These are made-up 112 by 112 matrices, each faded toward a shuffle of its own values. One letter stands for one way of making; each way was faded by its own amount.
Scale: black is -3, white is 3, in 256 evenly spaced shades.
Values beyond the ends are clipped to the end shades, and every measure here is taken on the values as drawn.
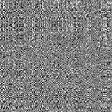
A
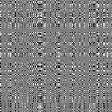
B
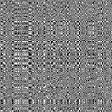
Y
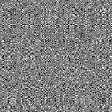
A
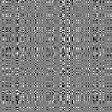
B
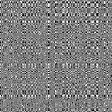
Y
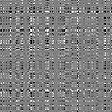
B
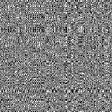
A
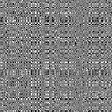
Y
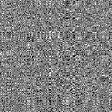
A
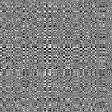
Y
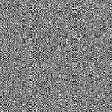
A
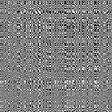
B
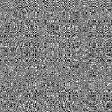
A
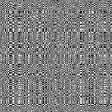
Y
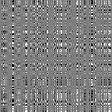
B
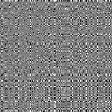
Y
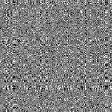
A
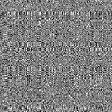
A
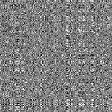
A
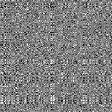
A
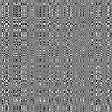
B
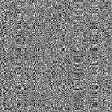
A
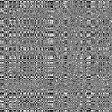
Y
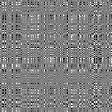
B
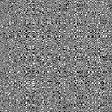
A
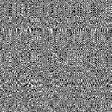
A
